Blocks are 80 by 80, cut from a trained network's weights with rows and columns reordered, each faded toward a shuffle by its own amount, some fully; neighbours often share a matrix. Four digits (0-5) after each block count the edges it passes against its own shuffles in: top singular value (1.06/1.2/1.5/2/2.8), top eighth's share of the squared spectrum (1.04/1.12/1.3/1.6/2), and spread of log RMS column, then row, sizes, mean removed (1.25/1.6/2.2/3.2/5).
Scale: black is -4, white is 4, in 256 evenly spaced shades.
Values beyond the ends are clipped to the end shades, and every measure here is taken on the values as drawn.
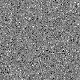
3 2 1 0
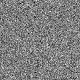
2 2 0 0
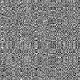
5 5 2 3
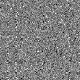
3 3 1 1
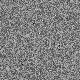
0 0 0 0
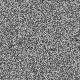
1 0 0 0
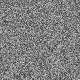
2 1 0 0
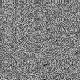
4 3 0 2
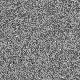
0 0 0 0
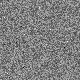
0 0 0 0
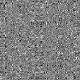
4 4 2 2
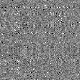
4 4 1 2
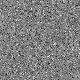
2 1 0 0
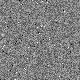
0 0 0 0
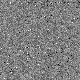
1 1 0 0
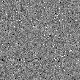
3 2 1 1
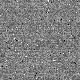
1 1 0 0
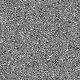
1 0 0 0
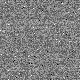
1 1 0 0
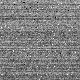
4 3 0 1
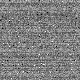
3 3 0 1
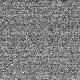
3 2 0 0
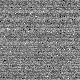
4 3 0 0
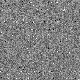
2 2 0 1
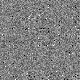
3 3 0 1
